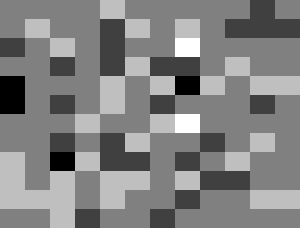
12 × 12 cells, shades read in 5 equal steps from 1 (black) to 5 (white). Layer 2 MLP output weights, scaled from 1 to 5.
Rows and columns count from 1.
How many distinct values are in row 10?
3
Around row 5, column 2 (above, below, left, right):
3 3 1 3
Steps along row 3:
up up down down up same up down same same same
